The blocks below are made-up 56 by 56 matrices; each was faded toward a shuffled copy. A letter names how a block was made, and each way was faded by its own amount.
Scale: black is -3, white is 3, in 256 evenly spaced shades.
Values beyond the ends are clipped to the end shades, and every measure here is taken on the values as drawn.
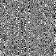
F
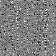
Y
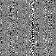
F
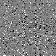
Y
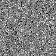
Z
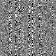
F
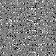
Y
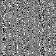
F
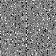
Y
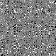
Y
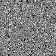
Z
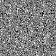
Z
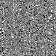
Z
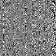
F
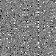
Y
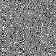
Y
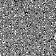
Z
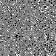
Y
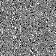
Z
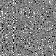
Y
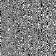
F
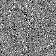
Z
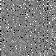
Y
